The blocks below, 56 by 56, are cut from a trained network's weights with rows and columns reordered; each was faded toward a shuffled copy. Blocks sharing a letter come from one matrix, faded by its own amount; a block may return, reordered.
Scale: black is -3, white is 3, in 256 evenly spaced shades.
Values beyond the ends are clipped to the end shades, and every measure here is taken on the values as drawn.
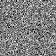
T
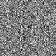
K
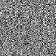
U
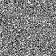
T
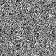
T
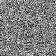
T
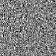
U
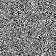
T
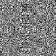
U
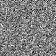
T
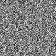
K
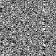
U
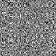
U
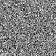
T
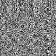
K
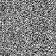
K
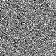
T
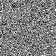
T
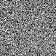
T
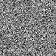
T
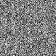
K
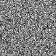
T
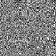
U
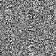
U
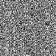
K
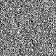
K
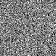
T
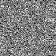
T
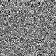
T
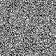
T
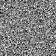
T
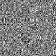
U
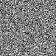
K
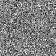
T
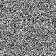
T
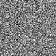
K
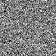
T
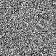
T
